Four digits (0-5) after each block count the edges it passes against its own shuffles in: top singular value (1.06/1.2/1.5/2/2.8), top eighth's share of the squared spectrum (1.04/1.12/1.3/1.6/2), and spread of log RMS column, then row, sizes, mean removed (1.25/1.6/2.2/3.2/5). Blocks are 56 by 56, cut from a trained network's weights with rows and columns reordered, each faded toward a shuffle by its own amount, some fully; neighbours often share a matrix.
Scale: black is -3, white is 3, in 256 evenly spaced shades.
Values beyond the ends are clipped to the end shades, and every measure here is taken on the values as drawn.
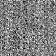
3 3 1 2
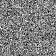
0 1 0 0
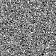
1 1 0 0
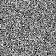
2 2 0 0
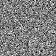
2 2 0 1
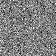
0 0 0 0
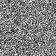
0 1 0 0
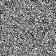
0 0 0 0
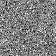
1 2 0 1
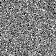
0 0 1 0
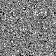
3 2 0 1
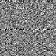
4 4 1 2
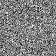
1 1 0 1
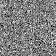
0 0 0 0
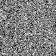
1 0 0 0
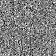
2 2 0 1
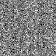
2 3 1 1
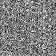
2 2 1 1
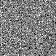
2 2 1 1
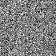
2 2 0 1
